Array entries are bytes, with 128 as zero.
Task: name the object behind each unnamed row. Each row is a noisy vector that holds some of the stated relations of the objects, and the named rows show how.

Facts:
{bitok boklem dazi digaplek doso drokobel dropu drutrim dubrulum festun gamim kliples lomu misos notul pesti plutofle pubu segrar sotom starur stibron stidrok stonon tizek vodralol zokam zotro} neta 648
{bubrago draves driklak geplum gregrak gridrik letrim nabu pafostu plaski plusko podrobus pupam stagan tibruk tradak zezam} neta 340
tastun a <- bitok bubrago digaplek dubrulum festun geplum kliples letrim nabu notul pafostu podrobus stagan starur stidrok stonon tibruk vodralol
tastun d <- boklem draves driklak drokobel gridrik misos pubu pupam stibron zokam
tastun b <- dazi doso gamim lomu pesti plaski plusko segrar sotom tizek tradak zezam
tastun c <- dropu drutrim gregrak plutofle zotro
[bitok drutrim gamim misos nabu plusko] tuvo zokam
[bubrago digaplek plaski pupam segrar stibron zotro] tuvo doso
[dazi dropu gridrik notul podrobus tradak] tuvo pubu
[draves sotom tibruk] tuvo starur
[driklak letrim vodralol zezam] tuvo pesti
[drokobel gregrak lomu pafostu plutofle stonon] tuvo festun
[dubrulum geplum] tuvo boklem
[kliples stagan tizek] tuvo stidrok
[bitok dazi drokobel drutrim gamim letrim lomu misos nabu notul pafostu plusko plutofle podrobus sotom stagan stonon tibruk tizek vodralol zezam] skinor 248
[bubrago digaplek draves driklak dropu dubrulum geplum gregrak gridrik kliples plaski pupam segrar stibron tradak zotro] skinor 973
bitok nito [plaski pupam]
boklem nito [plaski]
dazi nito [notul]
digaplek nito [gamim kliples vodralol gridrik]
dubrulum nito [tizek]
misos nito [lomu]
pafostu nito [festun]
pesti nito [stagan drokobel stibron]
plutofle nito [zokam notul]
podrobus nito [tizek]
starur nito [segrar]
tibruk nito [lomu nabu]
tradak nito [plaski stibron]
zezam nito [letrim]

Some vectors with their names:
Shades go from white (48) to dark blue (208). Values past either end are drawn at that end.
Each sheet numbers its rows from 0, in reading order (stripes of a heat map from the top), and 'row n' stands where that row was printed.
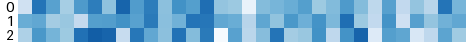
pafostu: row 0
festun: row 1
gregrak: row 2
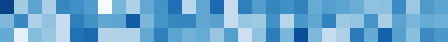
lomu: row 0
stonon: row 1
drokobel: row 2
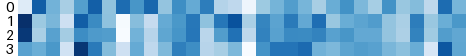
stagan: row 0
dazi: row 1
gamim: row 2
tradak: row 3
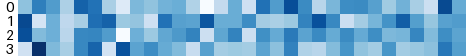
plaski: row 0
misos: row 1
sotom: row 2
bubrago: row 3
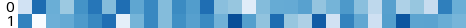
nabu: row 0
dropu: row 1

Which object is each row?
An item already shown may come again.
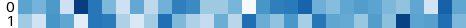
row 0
tradak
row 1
stibron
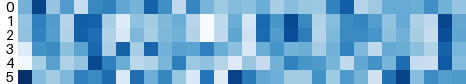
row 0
digaplek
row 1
plaski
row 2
plaski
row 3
geplum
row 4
draves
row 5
zotro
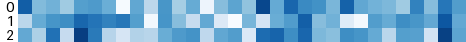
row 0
doso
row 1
pupam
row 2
zezam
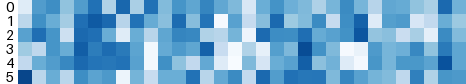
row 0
geplum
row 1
gregrak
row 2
plusko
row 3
gridrik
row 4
pupam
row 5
pesti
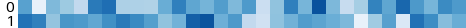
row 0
drokobel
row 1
bitok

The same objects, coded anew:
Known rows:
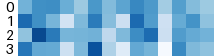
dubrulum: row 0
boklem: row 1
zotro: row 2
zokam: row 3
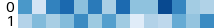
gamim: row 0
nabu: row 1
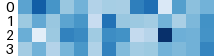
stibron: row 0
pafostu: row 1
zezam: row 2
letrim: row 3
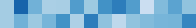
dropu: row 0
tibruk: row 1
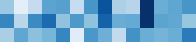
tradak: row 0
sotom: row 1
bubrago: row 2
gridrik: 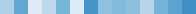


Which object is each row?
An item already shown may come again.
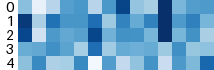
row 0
tradak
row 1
doso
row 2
pesti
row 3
bitok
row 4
pupam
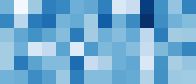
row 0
plusko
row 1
segrar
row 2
bitok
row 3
gridrik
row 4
drutrim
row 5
bitok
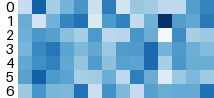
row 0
gregrak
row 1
plaski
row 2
misos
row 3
digaplek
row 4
digaplek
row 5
drokobel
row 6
bubrago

